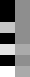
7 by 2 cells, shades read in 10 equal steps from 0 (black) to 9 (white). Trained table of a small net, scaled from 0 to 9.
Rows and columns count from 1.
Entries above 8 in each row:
0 0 0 0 0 0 1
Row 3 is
7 5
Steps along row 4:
up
